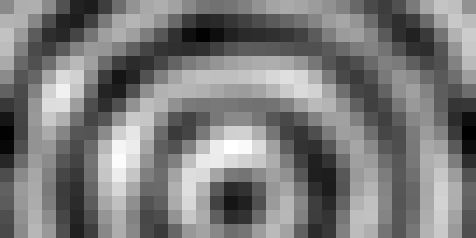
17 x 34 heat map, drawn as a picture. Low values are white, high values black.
Slope: none. Ninth with the lowest average: centre. Rings: centred on the bottom middle. Odd rows or columns: none. Lone odd cells: none.
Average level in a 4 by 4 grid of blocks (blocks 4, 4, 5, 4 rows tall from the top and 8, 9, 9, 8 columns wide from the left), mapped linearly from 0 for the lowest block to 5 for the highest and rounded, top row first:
4 5 4 4 / 2 3 1 4 / 4 0 3 4 / 4 3 4 2
